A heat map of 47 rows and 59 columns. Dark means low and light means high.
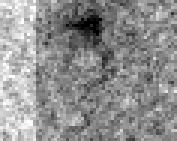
The top middle is the ninth with the lowest average. The texture is blotchy. The left part is higher, up to a seam about 20% of the way across. The values follow a bell shape. One dip sinks in the top middle. No regular stripes run through it.
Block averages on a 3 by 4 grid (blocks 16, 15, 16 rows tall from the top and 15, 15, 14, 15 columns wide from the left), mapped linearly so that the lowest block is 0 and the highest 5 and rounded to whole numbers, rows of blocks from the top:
5002 / 5212 / 5222
